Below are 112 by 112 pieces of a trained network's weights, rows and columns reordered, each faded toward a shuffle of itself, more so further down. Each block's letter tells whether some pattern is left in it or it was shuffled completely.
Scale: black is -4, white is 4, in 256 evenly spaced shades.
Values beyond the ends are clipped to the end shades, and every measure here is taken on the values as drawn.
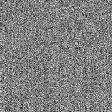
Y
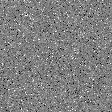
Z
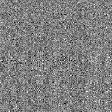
Y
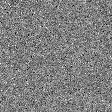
Z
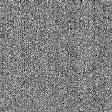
Y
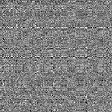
Y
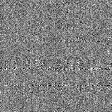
Y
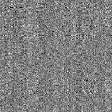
Y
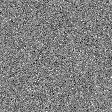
Z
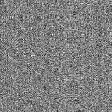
Y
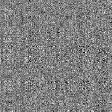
Y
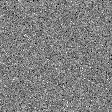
Z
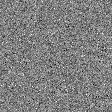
Z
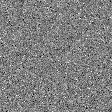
Z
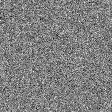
Z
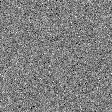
Z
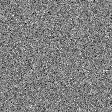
Z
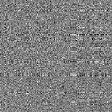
Y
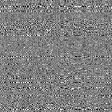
Y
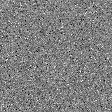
Z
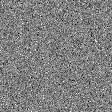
Z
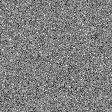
Z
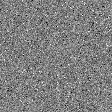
Z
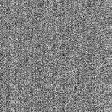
Y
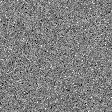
Z
